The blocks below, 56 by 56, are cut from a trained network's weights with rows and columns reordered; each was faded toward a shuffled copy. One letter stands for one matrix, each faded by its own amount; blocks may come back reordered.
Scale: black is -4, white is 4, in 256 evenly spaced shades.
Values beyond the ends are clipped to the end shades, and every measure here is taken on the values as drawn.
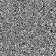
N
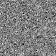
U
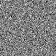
U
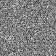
U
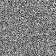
U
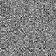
N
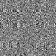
N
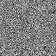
U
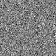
U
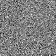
U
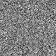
U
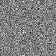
N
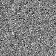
U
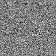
N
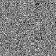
N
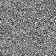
N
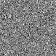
U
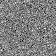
U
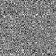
N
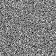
U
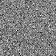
U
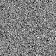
U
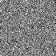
N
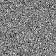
U
